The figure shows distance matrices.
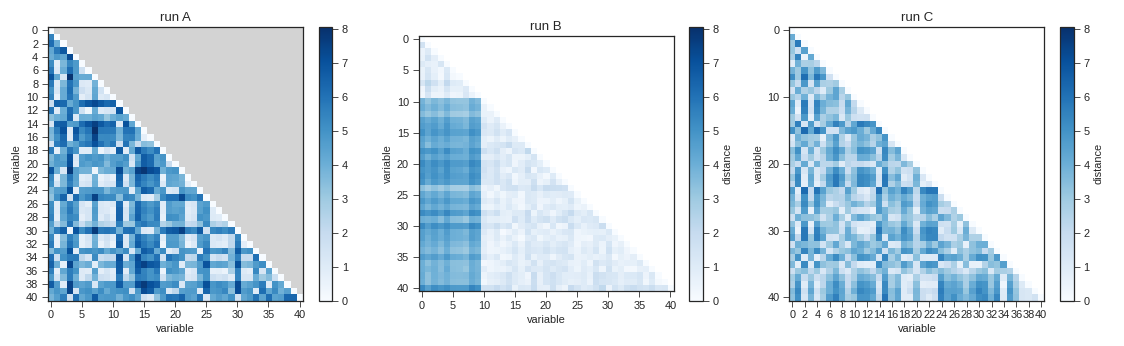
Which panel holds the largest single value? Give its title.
run A
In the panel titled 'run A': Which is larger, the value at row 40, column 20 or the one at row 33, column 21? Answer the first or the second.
the first
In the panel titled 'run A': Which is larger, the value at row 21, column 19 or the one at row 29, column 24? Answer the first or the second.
the first
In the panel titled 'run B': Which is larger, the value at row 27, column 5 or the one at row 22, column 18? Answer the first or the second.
the first
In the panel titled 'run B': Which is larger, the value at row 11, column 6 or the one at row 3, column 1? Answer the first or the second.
the first
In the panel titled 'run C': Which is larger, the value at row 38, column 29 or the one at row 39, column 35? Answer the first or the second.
the second
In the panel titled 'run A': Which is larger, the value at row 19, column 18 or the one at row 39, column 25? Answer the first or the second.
the second
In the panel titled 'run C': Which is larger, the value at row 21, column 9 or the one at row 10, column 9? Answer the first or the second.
the second
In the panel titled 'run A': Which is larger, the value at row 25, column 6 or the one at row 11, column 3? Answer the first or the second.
the first
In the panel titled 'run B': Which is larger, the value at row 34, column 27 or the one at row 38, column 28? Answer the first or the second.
the second
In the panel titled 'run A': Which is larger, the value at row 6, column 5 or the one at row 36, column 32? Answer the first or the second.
the first
